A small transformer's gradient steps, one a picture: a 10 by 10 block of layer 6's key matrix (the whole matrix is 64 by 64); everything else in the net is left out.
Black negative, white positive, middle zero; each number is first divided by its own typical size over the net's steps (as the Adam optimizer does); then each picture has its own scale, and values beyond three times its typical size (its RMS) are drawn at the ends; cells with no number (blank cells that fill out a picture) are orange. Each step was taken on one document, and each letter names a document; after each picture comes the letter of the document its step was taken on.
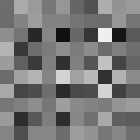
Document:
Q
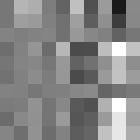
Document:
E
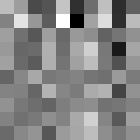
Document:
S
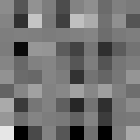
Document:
E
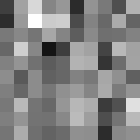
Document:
S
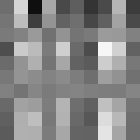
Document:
E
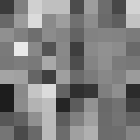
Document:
S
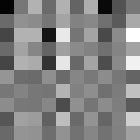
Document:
Q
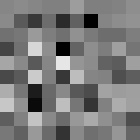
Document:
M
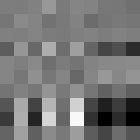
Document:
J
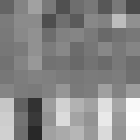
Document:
J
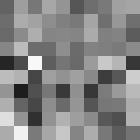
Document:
M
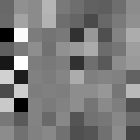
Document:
Q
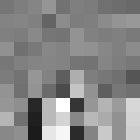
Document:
J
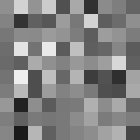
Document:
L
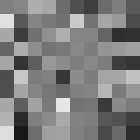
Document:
Q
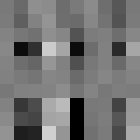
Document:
E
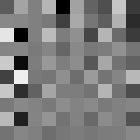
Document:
Q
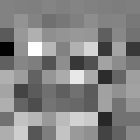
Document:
M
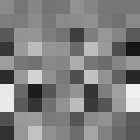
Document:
M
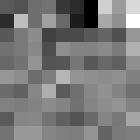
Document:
Q
